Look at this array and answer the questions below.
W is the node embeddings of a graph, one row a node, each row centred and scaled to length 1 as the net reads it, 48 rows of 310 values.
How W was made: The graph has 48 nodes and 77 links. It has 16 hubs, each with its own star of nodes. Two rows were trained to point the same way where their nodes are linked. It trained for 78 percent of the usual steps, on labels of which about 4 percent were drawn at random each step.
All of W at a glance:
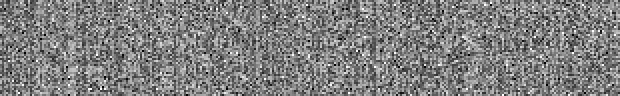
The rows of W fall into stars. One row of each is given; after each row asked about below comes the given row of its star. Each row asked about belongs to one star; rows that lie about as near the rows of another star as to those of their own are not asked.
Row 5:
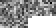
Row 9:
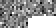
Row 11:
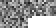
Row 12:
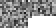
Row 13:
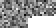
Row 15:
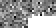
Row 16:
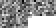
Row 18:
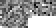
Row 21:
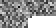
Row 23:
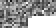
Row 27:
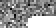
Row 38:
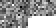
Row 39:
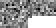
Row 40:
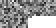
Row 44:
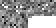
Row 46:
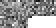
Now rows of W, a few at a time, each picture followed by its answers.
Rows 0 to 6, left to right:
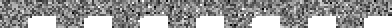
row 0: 13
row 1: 5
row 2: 18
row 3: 15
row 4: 18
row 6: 12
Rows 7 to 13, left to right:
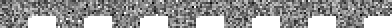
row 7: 18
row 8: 15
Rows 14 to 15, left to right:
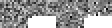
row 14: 39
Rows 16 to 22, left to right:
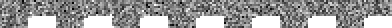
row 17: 9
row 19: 21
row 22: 9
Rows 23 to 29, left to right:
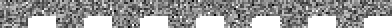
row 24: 16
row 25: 38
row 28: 40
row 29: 27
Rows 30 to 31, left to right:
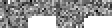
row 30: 44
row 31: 39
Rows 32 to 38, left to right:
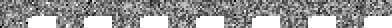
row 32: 27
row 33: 46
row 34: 23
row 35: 46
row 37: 44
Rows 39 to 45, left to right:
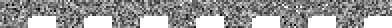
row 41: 15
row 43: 21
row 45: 38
